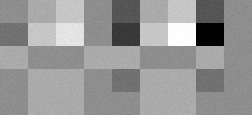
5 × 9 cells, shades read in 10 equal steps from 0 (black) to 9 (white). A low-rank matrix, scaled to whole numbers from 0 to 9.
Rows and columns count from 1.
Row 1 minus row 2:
1 -1 -1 0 1 -1 -2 3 0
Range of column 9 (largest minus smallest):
0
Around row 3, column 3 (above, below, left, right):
8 6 5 6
